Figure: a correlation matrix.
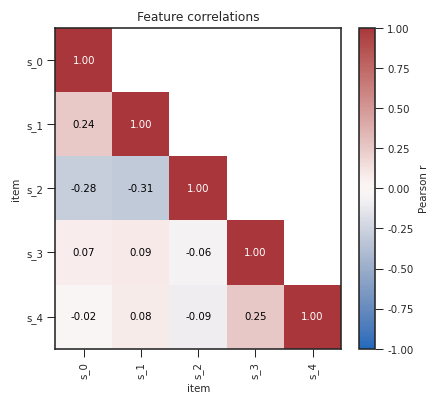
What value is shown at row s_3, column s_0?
0.07
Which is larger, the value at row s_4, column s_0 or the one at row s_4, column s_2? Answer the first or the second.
the first
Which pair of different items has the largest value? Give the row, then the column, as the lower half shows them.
s_4, s_3
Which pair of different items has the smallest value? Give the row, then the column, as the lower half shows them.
s_2, s_1
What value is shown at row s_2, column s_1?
-0.31
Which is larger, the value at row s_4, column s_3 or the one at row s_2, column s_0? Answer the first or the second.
the first
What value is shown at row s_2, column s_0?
-0.28
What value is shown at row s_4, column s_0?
-0.02
